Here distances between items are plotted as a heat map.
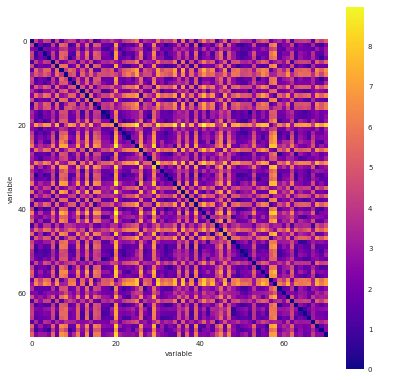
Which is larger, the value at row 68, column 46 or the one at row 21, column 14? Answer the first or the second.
the second
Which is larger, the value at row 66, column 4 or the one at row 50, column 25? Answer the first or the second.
the second
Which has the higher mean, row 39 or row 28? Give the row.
39
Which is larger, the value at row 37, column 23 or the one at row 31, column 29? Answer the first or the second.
the second
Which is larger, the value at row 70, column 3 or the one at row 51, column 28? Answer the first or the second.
the first
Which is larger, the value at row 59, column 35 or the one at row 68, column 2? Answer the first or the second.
the first
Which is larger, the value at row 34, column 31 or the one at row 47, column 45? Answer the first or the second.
the second
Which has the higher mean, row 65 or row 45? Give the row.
45
